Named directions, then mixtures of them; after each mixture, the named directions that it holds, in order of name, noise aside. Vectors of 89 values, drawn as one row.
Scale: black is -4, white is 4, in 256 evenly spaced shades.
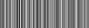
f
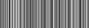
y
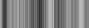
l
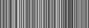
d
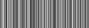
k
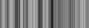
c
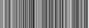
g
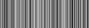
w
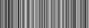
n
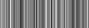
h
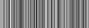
h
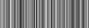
h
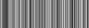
l, w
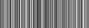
f, h, w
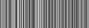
d, g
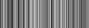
k, l, n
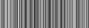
n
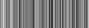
c, g, h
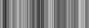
l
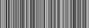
h, k, n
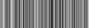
c, g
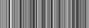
g, h, y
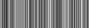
l, w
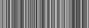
h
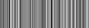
h, y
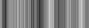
l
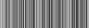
g, h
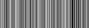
h, w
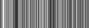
c, k, l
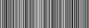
d, g, w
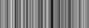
c, y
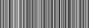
d, y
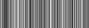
d, l, w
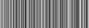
g, n, y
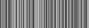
d, g, n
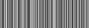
k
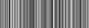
g, y
